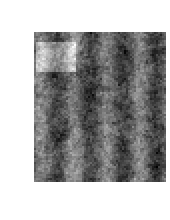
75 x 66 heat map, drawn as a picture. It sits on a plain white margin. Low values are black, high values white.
In the top left lies a patch that is higher than the rest. On average the colour sits 40% of the way up the scale. Upright stripes repeat 4 times across the table. The ninth with the highest average is the top left.
